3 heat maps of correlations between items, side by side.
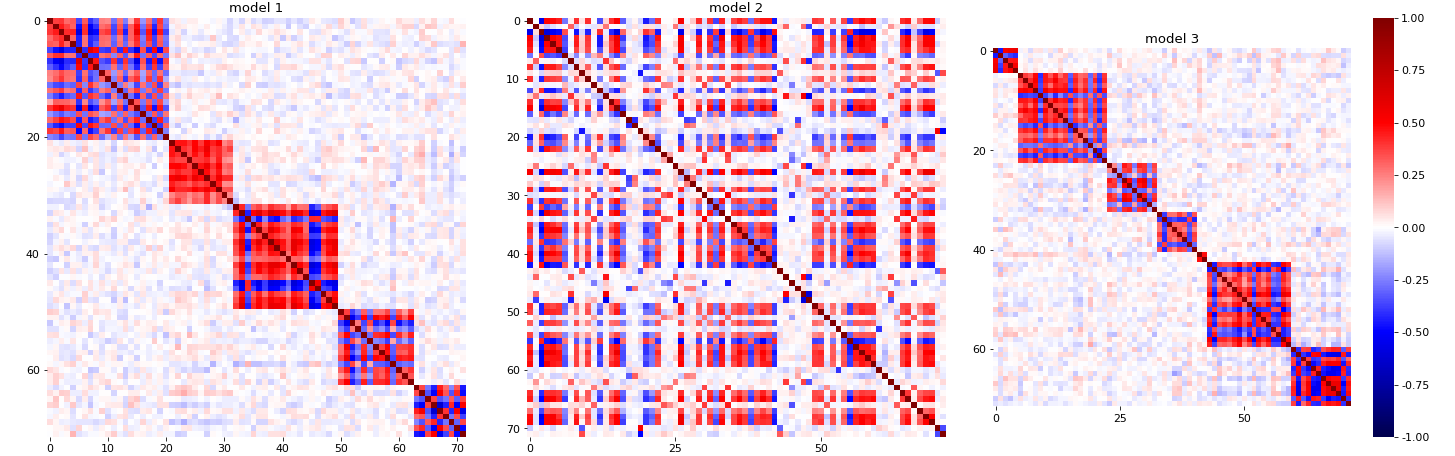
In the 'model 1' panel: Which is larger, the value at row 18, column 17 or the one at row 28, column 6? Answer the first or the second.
the second
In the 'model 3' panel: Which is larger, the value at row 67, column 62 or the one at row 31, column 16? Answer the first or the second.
the first
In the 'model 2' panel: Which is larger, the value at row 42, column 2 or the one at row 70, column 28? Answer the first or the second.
the first
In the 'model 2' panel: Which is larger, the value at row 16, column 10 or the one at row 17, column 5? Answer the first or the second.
the second
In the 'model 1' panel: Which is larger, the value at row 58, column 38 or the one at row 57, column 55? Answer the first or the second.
the first
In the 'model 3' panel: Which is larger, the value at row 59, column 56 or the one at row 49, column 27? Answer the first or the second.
the second
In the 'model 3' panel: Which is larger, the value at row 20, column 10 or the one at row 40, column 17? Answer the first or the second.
the first
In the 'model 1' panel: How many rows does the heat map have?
72
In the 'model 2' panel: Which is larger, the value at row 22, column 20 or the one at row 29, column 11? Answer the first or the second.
the second
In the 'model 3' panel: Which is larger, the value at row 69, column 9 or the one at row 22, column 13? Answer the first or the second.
the second
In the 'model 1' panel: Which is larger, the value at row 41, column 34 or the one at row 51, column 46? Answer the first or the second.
the second
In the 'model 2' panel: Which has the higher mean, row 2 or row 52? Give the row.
52
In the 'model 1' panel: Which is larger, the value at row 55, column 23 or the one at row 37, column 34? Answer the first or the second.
the first
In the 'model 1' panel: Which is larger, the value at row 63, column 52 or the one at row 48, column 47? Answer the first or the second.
the second
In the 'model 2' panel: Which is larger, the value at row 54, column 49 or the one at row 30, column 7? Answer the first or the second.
the first
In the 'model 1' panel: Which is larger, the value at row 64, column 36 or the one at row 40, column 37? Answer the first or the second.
the second
